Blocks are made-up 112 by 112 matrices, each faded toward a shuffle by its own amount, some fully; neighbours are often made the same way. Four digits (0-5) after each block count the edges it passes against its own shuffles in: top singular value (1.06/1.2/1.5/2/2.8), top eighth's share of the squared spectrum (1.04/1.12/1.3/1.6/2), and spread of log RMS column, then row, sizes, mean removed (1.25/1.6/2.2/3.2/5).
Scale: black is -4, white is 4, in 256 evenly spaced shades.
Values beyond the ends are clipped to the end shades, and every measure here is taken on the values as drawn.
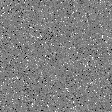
1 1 0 0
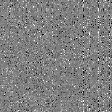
4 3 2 1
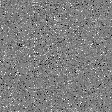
3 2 1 0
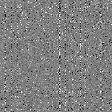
4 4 3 1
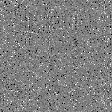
3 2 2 0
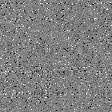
3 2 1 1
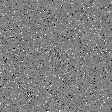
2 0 0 0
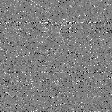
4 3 0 2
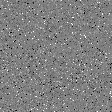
1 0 0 0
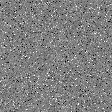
2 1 0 0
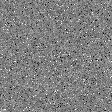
0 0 0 0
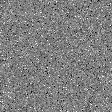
0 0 0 0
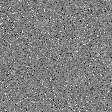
0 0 0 0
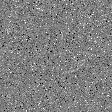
0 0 0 0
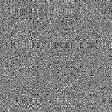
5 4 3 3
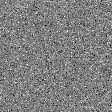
1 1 0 0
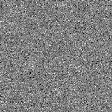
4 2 1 1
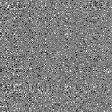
4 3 2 2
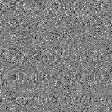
4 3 2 2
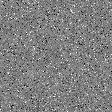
1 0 0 0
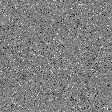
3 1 0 0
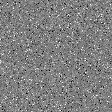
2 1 0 0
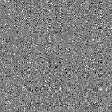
4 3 2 2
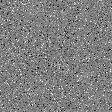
0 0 0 0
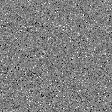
3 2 0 1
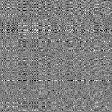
5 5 3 4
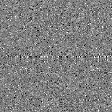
4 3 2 2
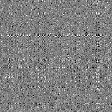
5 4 2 3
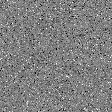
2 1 0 0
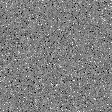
0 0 0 0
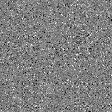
3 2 0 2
